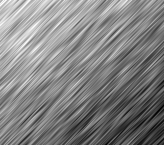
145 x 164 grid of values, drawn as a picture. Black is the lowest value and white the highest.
No row or column stands out. The histogram is bell-shaped. There is an overall slope up to the top left. The halves do not mirror each other. The bottom right is the ninth with the lowest average.
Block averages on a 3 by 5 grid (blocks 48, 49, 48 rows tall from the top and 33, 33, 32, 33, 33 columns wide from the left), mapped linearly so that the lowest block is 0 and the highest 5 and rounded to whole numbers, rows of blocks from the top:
5 4 4 3 2 | 4 3 3 2 1 | 3 2 1 1 0
